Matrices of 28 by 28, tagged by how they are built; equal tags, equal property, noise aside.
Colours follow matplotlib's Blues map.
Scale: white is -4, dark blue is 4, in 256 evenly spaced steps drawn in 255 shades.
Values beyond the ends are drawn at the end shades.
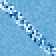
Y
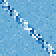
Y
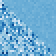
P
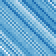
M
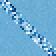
Y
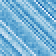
M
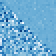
P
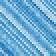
M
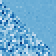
P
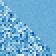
P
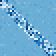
Y
